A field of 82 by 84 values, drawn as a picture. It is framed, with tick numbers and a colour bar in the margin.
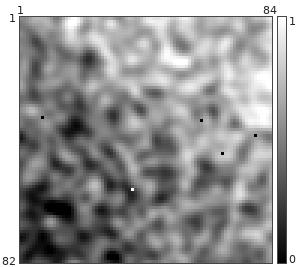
Slope: up to the top right. Mirror symmetry: none. Histogram: bell-shaped. Ninth with the lowest average: bottom left. Grain: blotchy. Stripes: none. Lone odd cells: 5, 1 higher and 4 lower than their neighbours.
